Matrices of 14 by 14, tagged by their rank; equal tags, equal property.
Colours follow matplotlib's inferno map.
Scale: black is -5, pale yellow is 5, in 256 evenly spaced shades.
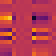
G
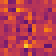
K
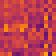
K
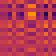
G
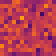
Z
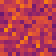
Z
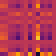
G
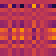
G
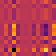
G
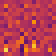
K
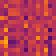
K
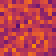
Z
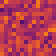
Z
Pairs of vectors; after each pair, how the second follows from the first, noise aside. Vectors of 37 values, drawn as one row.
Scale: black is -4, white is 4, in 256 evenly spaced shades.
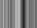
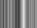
negated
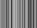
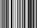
scaled up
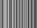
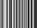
scaled up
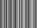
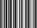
scaled up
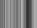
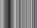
reversed
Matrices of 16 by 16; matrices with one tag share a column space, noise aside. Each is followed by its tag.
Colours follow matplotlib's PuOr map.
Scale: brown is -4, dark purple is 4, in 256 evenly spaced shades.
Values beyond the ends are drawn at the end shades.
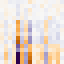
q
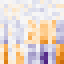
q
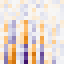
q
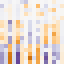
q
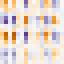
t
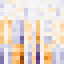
q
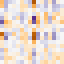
t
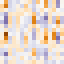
t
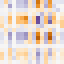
t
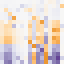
q
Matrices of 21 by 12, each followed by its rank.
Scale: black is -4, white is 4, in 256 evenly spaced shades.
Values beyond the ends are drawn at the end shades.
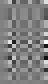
one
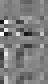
two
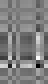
one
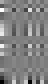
one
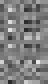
two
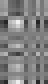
one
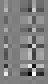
one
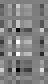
one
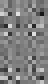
two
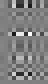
one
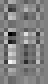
one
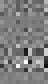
two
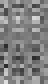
two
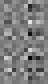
two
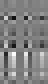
one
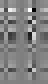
one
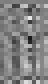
two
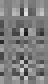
two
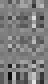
two
